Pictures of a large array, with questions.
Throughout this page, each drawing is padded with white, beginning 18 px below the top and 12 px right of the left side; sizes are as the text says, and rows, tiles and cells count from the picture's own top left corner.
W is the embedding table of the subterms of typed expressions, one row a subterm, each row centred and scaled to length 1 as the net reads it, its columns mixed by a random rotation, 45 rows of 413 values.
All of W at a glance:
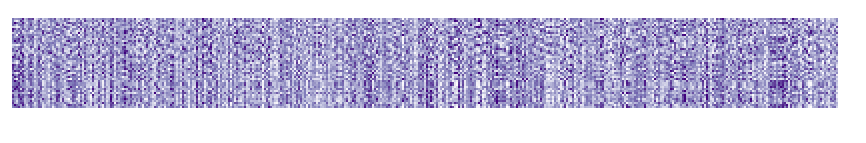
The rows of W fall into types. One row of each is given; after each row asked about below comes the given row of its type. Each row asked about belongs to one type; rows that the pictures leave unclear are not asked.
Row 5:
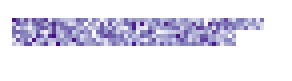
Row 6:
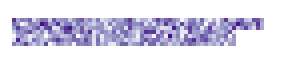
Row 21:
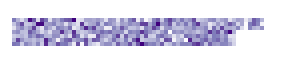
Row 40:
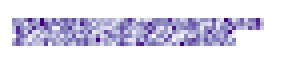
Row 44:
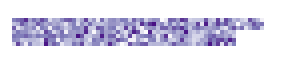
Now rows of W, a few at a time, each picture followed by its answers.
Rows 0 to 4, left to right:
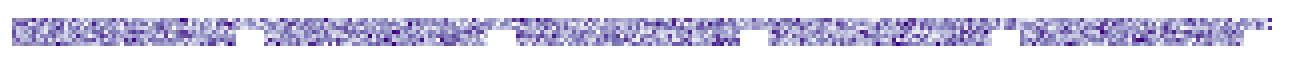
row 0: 21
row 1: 21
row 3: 40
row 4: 21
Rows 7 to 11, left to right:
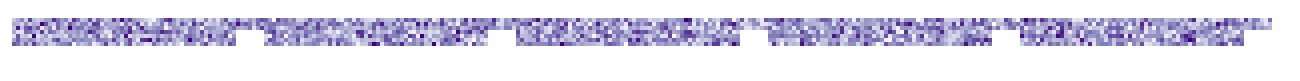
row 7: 6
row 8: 40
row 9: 21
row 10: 44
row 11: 5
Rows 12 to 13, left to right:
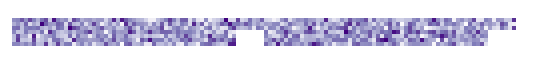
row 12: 6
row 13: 21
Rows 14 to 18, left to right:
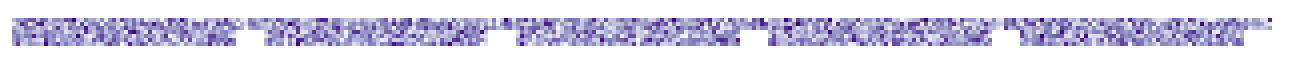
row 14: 44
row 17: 21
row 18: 5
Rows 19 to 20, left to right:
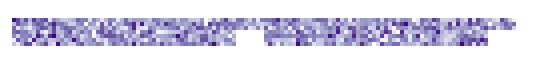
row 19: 5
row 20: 44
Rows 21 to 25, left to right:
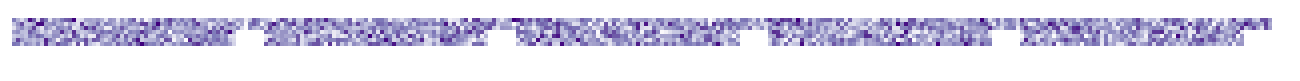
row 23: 5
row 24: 40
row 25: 6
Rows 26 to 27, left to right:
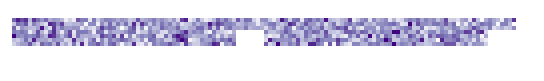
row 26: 5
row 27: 21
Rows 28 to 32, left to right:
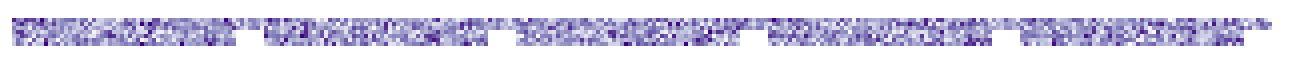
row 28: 40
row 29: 5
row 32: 44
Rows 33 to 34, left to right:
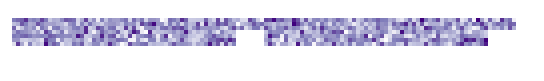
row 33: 44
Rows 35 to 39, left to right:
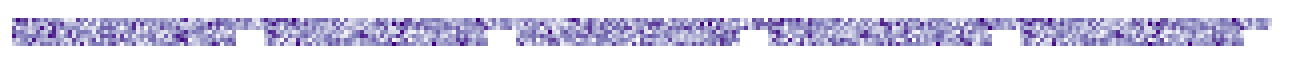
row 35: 5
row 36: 40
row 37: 44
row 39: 40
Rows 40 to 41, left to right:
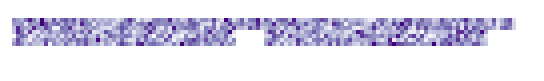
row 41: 40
